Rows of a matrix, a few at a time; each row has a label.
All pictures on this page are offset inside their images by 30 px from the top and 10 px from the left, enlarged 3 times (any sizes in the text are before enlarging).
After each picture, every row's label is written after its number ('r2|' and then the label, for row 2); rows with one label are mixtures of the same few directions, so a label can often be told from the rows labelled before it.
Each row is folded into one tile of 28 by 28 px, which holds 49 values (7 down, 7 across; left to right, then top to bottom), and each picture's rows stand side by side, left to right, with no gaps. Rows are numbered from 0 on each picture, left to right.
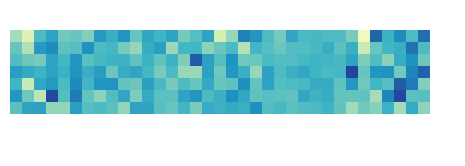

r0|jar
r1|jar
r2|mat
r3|jar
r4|jar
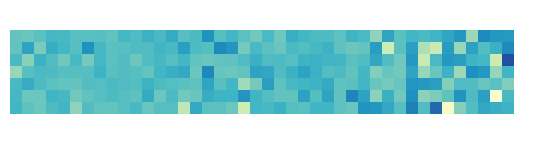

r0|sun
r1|jar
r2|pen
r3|jar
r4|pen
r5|pen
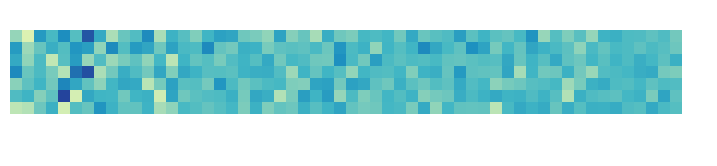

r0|jar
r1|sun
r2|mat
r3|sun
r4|sun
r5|pen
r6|jar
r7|jar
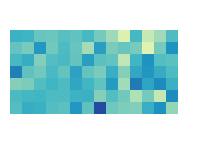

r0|sun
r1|pen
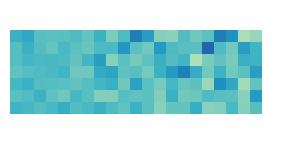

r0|jar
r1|mat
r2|mat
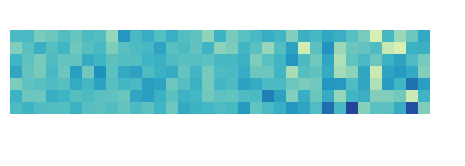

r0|sun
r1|jar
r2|pen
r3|pen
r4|pen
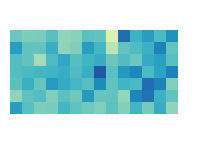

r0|pen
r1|jar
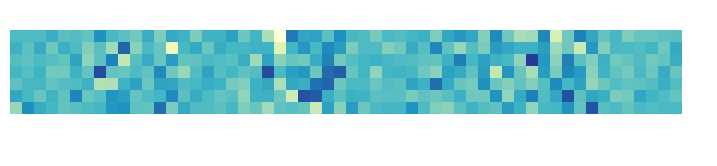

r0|pen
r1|sun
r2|sun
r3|jar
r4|pen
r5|sun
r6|mat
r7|sun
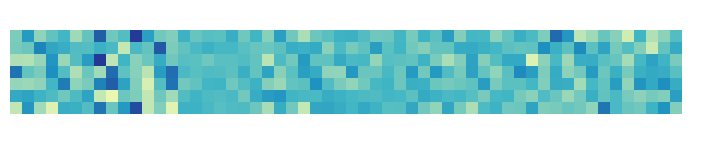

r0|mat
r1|mat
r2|sun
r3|mat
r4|sun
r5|mat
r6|mat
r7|pen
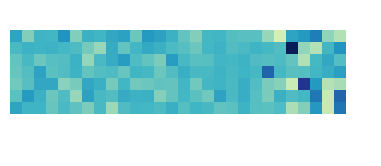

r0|sun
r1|pen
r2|jar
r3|mat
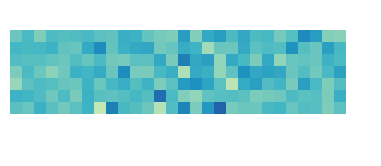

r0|jar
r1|pen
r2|mat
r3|mat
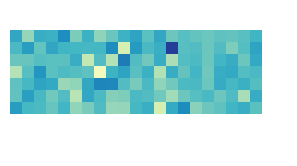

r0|sun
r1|sun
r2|pen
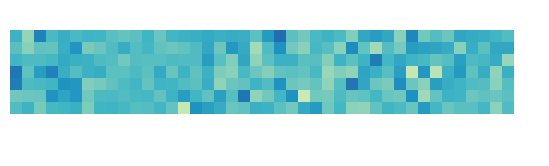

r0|jar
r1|sun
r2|pen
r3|jar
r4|sun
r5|sun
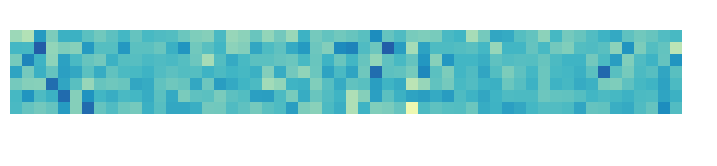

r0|mat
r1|mat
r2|pen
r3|jar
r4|pen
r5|mat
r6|pen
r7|sun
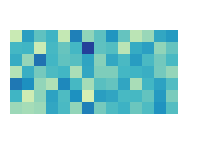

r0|sun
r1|mat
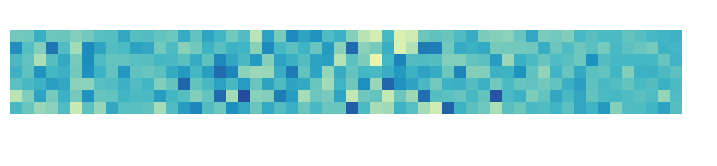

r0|pen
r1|pen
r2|jar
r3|sun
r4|pen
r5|pen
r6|sun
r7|pen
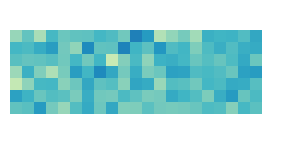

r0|jar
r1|mat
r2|jar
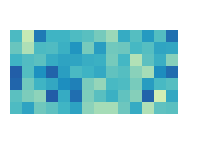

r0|jar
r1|jar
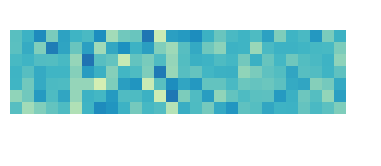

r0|pen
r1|sun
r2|jar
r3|sun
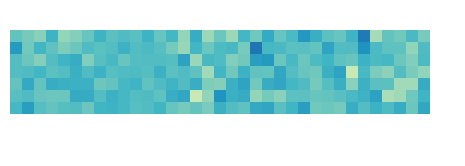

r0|pen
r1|sun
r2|sun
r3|mat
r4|jar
